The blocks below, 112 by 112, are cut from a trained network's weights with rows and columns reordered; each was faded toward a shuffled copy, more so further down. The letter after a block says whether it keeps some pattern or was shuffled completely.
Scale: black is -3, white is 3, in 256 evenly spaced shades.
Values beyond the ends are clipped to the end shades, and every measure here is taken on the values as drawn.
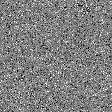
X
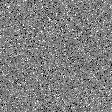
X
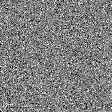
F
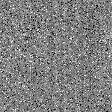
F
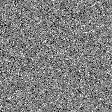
X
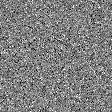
X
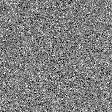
F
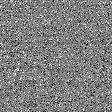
F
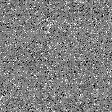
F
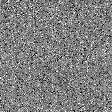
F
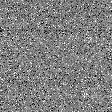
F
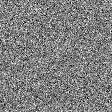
X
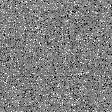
F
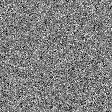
X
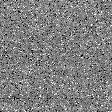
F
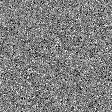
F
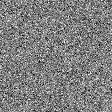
F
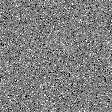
X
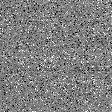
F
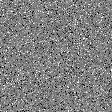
X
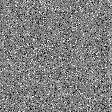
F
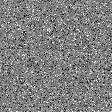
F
